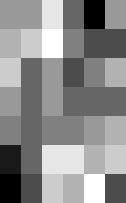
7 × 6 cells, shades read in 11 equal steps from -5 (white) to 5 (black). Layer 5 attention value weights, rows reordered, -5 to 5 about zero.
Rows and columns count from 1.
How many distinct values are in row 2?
5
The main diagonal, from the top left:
-1 -3 -1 1 -1 -3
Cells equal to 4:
1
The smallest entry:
-5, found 2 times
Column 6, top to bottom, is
-1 2 -2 1 -2 -3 2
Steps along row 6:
down down same up down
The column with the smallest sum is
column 3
